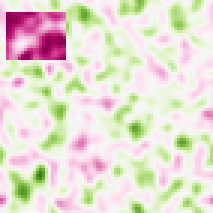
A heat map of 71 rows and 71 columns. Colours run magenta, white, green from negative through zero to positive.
The top left is the ninth with the lowest average. Neither half mirrors the other. On average the colour sits 50% of the way up the scale. The field is mottled with small blotches. An odd patch, lower than its surroundings, sits in the top left.
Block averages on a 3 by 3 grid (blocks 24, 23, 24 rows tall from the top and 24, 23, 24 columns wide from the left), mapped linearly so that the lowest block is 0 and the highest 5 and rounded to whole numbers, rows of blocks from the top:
054 | 544 | 435
